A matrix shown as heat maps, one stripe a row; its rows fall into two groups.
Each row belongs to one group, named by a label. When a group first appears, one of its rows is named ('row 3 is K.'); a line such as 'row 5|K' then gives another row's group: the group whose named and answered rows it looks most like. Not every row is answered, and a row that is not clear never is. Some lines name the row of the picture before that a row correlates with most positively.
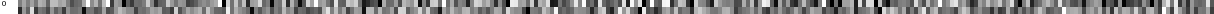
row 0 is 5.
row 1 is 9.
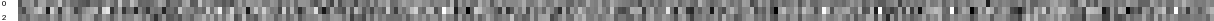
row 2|5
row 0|9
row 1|5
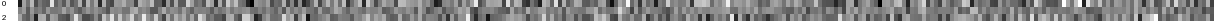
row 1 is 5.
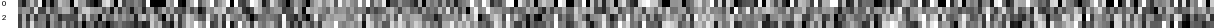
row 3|9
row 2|9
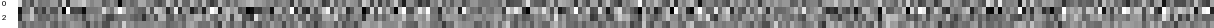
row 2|9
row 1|9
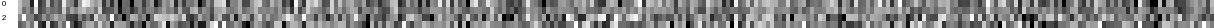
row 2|5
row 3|9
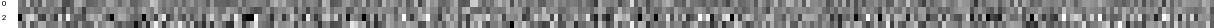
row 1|9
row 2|9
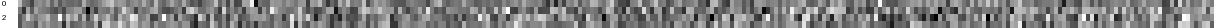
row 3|9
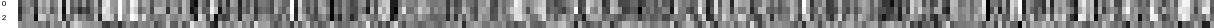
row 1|9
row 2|9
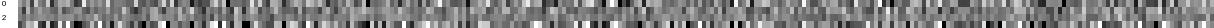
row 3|9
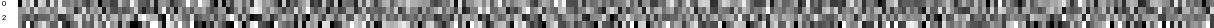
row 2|9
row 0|9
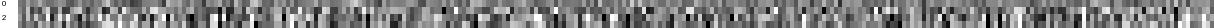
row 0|5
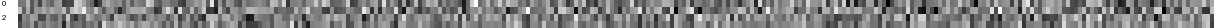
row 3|9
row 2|9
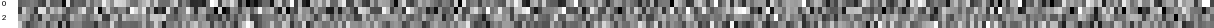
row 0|9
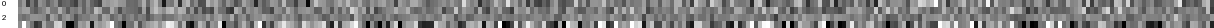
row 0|9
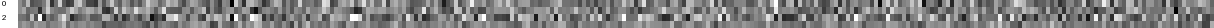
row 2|5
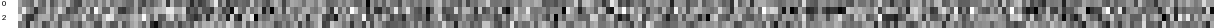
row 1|5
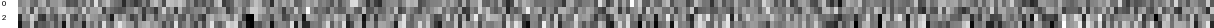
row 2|9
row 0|5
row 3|9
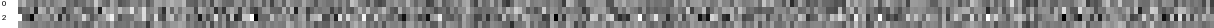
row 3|5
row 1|9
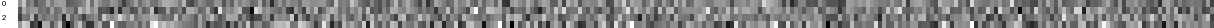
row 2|9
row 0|5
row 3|5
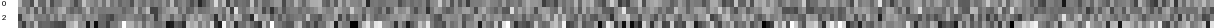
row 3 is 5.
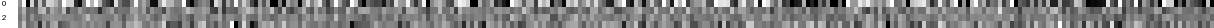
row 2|5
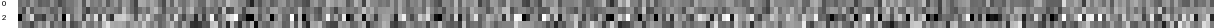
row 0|9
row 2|9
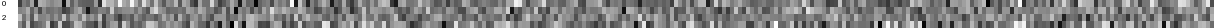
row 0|9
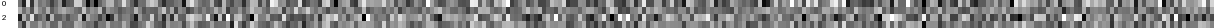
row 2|9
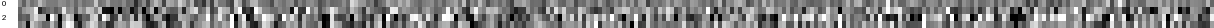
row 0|5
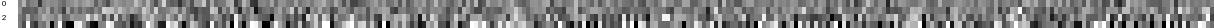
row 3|5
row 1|9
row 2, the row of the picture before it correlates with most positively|0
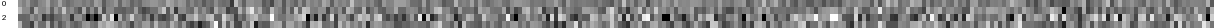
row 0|5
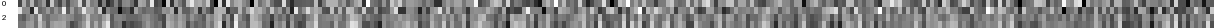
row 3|5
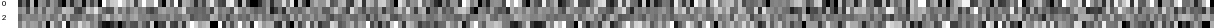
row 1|5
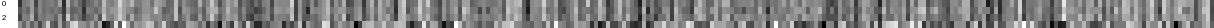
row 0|9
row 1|9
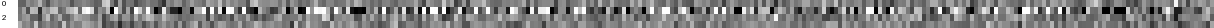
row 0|5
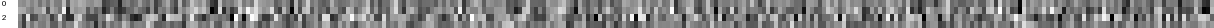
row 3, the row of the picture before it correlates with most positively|2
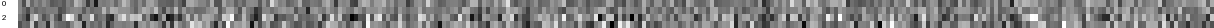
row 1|9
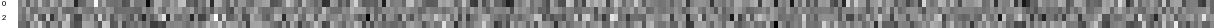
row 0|5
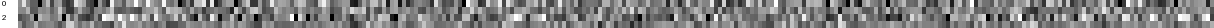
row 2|9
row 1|5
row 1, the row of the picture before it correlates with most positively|1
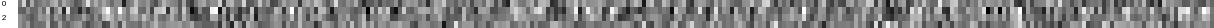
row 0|5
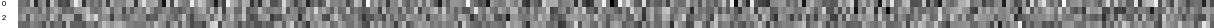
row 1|5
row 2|5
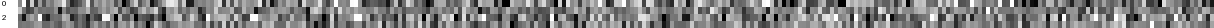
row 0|5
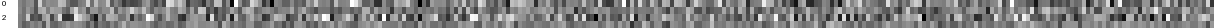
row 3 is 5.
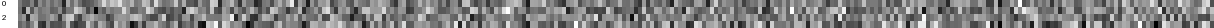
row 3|9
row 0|9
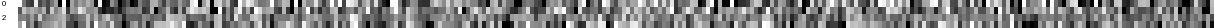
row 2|5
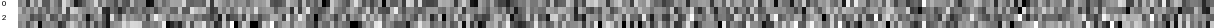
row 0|5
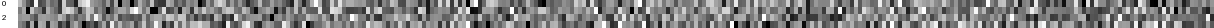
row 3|9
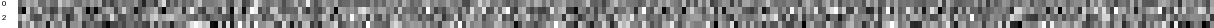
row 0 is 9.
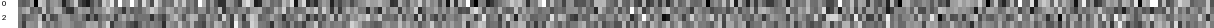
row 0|9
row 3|5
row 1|5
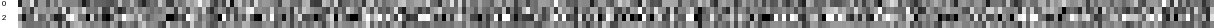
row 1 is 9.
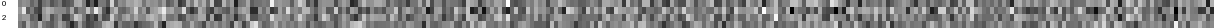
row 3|5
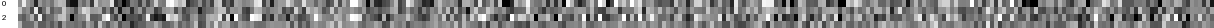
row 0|5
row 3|9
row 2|5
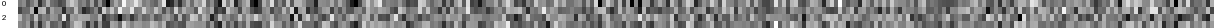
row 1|9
